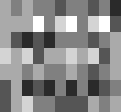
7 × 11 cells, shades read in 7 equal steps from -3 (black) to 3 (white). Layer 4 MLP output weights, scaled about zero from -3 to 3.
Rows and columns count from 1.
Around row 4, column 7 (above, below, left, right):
0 1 1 1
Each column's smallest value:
-1 -1 -2 -1 -2 -1 -2 -1 -2 -1 -2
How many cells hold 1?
21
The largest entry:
3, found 3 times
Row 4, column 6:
1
